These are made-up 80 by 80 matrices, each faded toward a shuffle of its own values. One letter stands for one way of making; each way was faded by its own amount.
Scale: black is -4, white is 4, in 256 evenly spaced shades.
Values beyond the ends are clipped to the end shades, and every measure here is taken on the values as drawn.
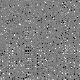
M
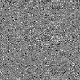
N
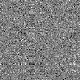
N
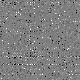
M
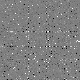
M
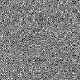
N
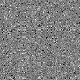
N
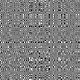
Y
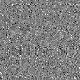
N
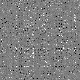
M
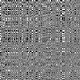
Y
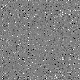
M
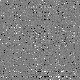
M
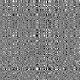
Y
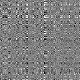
Y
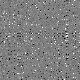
M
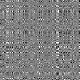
Y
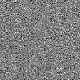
N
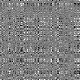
Y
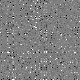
M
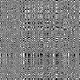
Y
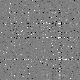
M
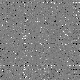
M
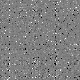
M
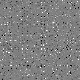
M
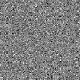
N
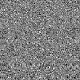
N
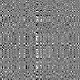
Y
